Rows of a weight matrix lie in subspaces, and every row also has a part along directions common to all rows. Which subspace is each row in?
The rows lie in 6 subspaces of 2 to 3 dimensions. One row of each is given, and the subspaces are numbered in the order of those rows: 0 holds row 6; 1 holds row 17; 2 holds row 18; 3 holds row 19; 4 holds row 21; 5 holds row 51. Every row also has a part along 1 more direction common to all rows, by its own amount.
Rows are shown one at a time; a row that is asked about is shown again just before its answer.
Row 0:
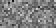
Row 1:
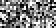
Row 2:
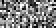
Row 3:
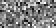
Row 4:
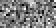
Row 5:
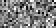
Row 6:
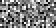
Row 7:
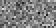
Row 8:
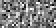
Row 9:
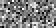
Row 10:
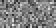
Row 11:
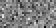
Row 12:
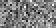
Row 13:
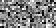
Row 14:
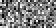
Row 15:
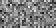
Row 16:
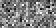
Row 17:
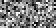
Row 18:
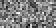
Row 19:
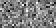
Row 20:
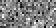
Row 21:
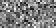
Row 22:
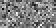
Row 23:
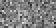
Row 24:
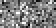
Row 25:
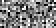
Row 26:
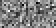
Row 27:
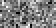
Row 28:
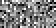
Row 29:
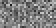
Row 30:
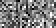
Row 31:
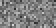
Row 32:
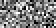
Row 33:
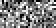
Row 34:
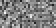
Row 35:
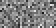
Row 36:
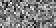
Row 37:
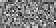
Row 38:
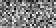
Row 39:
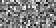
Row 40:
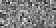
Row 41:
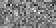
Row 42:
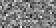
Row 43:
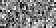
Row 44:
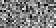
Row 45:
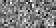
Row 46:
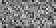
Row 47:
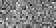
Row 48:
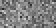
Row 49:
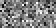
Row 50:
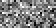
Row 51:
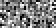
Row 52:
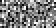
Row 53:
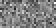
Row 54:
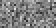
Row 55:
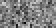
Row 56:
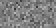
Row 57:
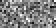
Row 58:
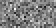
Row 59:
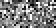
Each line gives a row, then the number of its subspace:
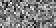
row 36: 4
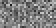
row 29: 1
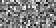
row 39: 0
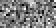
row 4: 4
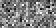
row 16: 3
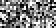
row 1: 5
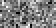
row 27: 2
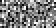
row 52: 0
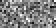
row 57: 2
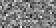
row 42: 4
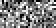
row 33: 2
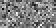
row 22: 1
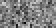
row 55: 2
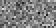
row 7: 5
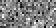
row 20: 0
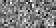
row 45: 5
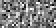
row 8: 3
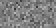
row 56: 4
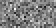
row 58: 4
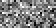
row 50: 0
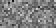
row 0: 2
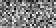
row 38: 3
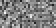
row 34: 4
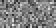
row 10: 2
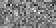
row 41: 1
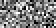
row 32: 5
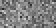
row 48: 5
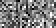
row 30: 1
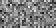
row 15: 1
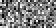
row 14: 0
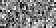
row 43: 0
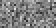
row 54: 3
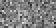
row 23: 5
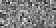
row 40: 5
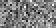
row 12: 1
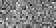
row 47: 5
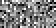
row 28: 1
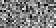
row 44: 3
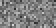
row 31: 4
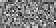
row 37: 2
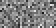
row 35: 1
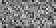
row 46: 5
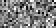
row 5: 5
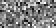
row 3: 4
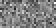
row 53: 3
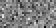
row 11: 0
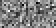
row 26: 3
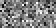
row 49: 3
